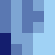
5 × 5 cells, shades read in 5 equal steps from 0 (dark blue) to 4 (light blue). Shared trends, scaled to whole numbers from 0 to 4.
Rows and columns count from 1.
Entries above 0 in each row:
5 5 5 4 4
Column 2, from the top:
3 3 3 3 2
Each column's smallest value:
0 2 2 2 4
